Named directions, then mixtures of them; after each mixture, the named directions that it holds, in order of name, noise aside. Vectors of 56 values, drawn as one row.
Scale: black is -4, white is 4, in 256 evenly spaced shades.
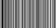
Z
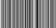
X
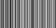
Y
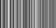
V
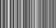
V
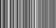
V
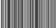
V, X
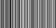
Y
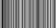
Z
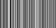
V, Y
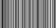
Z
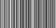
Y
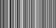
V, Y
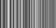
V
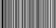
Z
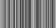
X, Y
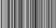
V, Z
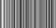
Y, Z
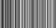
Y, Z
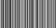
X, Y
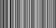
V, Y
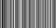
V, Z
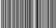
X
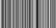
X, Z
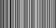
V, Y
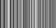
V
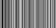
Z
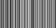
Y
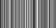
X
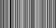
V, Y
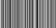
X, Y
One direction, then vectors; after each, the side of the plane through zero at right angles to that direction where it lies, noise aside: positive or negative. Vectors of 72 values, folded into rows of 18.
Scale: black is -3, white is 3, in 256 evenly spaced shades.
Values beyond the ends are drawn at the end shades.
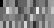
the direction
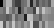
positive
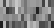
negative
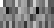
negative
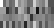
negative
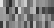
negative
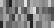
negative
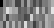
positive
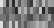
negative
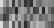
negative
